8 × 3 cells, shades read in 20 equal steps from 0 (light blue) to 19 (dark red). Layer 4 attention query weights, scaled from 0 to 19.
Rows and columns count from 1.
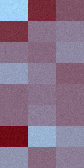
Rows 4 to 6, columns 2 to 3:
8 11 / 9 10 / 8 10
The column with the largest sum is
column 1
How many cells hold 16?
1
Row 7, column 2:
3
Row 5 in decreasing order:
10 10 9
